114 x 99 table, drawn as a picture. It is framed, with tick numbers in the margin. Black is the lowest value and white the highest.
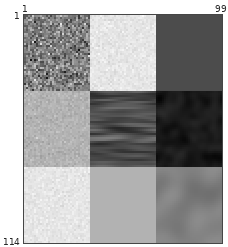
The table splits into 3 rows of 3 panels. Panel 1,1: middling, fine-grained, strong in contrast. Panel 1,2: very high, fine-grained, faint in contrast. Panel 1,3: low, flat. Panel 2,1: high, fine-grained, faint in contrast. Panel 2,2: low, streaked across. Panel 2,3: very low, blotchy, faint in contrast. Panel 3,1: very high, fine-grained, faint in contrast. Panel 3,2: high, flat. Panel 3,3: middling, smooth, faint in contrast.
